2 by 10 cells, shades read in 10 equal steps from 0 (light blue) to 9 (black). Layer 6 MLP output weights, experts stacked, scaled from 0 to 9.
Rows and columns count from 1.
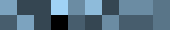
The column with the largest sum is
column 3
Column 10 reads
4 4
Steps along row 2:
down up up down up down up same down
